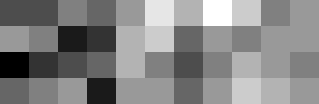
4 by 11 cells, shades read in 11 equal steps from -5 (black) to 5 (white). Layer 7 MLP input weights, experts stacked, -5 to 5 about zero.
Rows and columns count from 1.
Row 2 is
1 0 -4 -3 2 3 -1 1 0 1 1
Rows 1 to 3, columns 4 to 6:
-1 1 4 / -3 2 3 / -1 2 0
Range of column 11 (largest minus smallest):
1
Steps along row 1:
same up down up up down up down down up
